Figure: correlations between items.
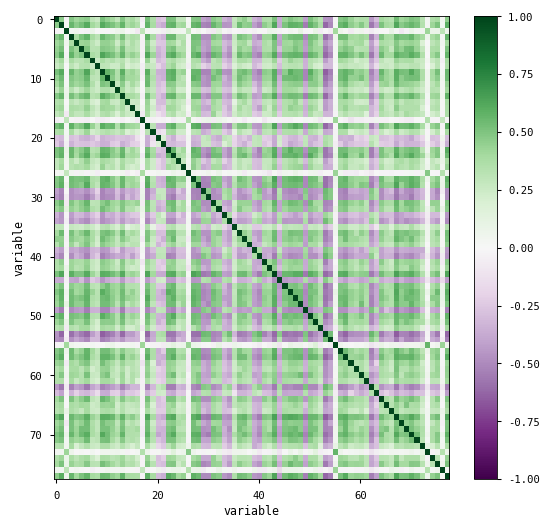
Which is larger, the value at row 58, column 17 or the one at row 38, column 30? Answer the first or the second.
the first
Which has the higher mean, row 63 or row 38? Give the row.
38
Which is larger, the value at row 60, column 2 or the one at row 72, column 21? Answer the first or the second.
the first
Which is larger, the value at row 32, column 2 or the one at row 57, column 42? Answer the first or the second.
the second
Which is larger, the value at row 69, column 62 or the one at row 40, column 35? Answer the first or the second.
the second
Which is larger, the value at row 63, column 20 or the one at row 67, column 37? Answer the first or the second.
the second
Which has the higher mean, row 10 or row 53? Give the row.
10
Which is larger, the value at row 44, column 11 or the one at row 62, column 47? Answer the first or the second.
the first
